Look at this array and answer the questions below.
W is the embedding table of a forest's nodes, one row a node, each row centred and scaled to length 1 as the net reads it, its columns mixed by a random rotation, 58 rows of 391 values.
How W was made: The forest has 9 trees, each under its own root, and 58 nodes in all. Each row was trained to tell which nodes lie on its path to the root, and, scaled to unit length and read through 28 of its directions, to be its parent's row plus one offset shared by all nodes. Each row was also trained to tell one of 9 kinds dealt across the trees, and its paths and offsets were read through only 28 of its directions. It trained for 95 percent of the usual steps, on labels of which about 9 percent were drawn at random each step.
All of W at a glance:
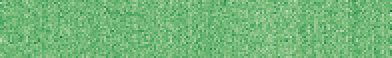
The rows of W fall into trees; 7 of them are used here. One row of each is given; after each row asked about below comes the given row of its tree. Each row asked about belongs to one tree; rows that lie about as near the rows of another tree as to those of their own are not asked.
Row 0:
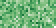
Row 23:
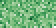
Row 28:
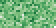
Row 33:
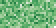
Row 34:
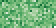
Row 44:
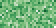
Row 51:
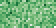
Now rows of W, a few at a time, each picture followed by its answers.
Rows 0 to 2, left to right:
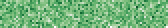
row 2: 33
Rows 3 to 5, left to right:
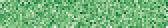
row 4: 0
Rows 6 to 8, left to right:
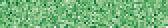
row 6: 51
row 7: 28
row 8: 34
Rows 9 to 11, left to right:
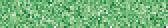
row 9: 0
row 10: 0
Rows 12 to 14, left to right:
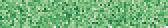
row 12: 33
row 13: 51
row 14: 51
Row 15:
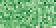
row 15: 51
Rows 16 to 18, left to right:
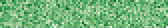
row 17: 23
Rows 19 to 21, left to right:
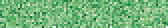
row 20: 34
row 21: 51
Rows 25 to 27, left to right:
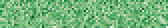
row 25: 28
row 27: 0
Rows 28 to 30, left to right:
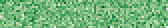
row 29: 44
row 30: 23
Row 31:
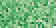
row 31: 51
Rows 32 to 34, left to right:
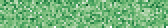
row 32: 23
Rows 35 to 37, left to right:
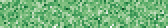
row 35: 51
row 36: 0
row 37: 0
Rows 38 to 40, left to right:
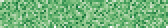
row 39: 51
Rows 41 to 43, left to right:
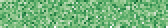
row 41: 0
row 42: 28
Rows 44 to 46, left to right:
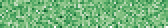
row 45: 34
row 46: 23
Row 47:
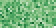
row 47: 51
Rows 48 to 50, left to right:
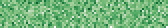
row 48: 23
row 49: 23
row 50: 0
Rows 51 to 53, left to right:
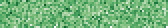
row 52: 0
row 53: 44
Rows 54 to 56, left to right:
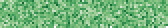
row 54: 28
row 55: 34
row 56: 34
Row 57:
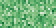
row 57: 33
